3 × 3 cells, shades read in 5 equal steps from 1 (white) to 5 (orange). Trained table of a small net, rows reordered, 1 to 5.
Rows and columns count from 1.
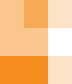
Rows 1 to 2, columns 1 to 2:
3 4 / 3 3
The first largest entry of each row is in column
2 1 1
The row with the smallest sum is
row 2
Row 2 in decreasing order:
3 3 1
